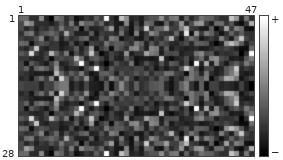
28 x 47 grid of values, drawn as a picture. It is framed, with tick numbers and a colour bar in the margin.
Odd rows or columns: none. Average level on the scale: 30%. Mirror symmetry: top to bottom. Stripes: none. Histogram: skewed, a long tail of high values.
